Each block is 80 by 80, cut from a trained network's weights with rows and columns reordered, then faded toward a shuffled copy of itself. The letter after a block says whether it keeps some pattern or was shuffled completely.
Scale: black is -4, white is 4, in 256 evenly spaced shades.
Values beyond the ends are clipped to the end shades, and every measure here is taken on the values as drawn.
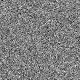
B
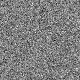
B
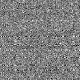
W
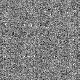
W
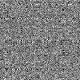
W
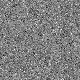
B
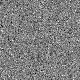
B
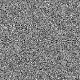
W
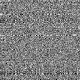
W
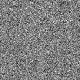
W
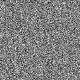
W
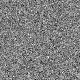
B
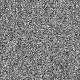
W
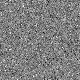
B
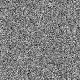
W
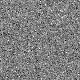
B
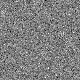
B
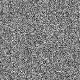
W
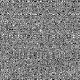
W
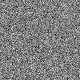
B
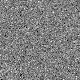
B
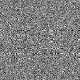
W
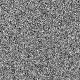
B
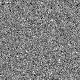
B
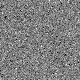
B
